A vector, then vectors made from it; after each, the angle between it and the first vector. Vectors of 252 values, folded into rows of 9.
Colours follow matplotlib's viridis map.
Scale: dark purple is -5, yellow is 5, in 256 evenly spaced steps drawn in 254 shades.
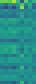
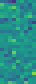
partly opposed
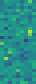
orthogonal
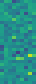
orthogonal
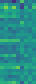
nearly opposite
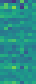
nearly opposite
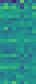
nearly opposite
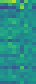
nearly parallel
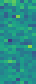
partly aligned
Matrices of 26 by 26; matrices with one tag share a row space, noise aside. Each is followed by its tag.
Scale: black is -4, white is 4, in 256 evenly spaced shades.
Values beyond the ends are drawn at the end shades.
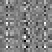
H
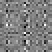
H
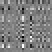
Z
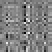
H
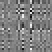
Z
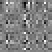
H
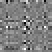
H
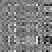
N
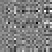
N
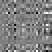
N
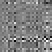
N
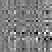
N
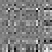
N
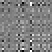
Z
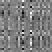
Z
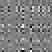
Z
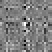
H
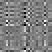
H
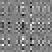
Z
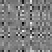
Z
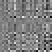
N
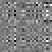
N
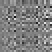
N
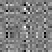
H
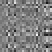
N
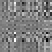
N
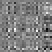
N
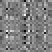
H
